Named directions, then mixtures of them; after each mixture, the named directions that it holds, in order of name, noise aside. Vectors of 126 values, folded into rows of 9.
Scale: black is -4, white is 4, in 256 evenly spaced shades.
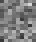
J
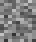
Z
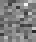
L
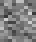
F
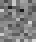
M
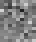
L, M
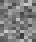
J, Z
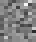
L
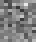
L, M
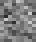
F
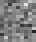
L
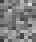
J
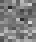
J, M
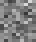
L, Z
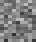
Z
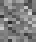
F, Z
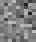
F, L
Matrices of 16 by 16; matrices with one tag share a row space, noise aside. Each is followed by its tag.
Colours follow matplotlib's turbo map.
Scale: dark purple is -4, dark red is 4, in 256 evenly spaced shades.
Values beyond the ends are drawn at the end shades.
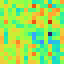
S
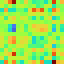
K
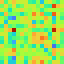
K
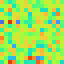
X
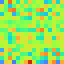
X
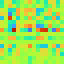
X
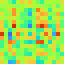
X
